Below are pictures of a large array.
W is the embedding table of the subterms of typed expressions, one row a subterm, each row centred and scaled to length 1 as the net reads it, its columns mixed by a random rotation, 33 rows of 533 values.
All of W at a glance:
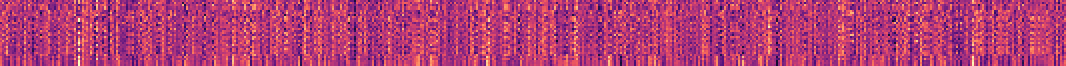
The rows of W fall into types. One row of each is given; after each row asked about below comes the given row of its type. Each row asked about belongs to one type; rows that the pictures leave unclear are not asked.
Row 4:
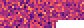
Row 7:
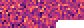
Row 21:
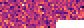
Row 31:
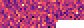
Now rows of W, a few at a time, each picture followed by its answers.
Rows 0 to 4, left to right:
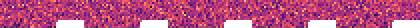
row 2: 4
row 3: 4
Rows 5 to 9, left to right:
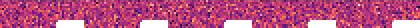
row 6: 7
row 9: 21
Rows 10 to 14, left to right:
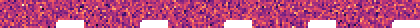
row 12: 21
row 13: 4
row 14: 7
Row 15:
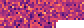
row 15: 4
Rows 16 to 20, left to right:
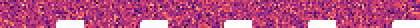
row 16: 21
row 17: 7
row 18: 4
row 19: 21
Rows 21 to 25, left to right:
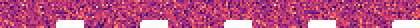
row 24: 21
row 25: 21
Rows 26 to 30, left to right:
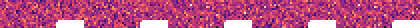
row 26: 21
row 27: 4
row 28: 31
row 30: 31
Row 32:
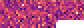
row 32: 31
